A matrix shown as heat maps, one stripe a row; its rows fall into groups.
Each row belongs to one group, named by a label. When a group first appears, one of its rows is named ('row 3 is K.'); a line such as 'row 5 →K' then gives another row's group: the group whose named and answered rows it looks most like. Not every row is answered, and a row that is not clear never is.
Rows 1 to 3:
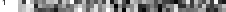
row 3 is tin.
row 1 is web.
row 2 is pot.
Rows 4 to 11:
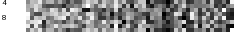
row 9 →pot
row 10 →web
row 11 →pot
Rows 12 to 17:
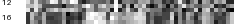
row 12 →web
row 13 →tin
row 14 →web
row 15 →tin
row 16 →tin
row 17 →tin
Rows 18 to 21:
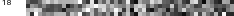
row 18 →web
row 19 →tin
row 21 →web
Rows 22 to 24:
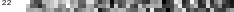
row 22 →web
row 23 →web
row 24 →pot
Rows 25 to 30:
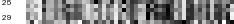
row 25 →pot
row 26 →pot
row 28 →pot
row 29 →pot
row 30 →web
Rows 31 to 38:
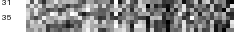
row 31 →web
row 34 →web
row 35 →web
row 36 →pot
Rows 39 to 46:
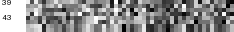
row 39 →web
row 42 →web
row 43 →tin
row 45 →pot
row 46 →pot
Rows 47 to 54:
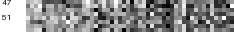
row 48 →pot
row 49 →pot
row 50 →pot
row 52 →web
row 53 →pot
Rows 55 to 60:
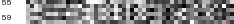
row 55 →tin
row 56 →web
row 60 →web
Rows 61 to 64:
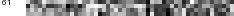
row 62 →tin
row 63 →pot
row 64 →pot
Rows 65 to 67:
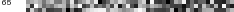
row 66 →web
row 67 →tin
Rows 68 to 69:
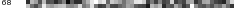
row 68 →tin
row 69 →web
